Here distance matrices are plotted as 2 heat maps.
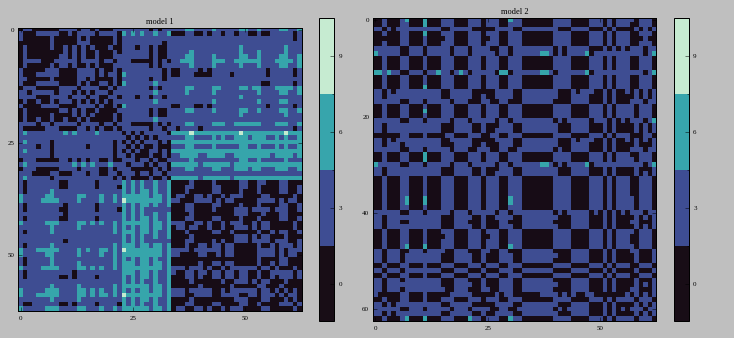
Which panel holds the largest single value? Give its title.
model 1
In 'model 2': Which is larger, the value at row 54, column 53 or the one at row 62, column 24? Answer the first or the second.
the first
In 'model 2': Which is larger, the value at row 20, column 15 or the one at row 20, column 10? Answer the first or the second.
the first
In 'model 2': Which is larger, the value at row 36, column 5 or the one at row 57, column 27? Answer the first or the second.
the second
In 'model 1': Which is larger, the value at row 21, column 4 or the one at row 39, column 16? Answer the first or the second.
the second
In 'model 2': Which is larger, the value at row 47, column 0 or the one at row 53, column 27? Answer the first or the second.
the second
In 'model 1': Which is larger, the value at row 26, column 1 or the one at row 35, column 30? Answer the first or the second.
the second
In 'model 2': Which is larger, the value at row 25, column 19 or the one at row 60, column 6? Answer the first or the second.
the first
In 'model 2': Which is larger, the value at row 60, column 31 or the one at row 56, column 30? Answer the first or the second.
the second
